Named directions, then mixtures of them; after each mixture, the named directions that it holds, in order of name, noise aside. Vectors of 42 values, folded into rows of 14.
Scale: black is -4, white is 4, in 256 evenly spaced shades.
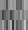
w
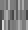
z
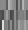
w, z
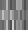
w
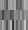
w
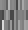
w, z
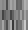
w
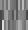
z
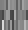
w, z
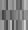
w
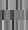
w, z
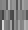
w, z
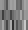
w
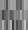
w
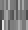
z
